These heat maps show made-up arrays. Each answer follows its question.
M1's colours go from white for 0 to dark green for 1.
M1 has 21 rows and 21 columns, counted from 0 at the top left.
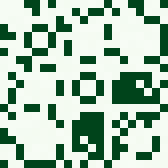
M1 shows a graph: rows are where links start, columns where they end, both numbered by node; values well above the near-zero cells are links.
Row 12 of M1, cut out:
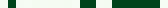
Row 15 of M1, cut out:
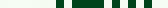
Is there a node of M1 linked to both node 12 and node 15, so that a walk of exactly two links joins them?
yes
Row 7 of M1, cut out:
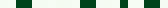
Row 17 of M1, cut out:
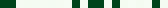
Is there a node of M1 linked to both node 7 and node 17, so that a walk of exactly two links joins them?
yes
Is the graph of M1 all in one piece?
yes
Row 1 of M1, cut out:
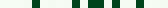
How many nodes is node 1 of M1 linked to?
6
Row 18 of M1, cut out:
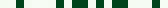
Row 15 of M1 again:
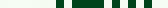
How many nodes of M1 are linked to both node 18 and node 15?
5
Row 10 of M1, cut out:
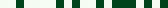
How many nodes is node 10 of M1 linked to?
9
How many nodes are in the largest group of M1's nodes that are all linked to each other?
5
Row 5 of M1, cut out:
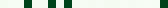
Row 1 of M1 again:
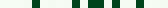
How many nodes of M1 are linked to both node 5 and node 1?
0
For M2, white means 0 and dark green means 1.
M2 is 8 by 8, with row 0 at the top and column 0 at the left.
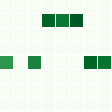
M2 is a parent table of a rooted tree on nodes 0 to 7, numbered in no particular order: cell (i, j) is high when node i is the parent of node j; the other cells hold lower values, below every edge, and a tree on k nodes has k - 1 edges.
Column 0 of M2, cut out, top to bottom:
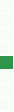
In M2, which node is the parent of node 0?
4
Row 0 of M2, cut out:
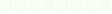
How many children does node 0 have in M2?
0
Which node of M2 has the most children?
4
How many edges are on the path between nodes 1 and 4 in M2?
1
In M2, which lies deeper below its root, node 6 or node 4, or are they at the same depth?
node 6
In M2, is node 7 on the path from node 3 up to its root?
no
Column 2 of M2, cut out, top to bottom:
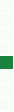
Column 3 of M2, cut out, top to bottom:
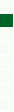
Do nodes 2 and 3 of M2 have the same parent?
no
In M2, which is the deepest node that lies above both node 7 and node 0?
4
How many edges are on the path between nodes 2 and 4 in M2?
1
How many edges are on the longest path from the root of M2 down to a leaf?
2
